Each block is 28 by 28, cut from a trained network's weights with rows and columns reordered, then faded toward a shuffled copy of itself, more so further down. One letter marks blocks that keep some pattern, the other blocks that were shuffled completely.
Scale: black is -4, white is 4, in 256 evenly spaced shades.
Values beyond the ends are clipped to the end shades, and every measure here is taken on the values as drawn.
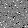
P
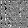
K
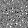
P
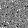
P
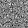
P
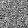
K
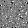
P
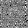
K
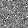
P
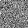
P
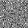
K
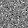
P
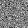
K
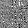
K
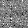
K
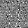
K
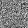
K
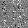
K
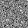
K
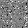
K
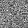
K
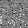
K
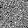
P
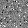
P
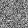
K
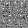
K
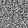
K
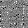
K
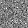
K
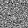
K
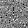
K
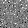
P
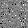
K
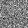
P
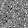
P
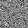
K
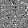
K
